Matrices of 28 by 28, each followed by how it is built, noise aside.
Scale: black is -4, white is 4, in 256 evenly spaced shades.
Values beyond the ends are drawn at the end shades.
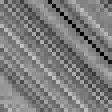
Toeplitz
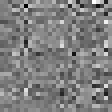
low rank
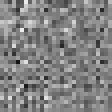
low rank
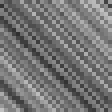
Toeplitz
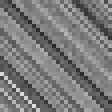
Toeplitz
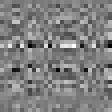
low rank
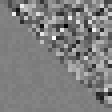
upper triangular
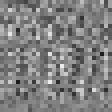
low rank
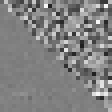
upper triangular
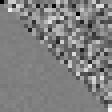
upper triangular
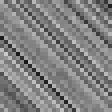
Toeplitz
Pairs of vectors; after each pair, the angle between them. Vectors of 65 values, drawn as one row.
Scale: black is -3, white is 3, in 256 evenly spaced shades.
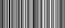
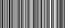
nearly parallel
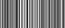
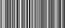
partly aligned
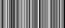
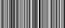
nearly parallel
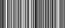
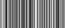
nearly opposite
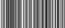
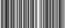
orthogonal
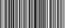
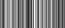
partly opposed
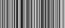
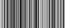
orthogonal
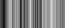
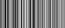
orthogonal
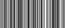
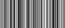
nearly parallel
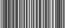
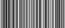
nearly parallel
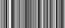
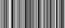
nearly parallel
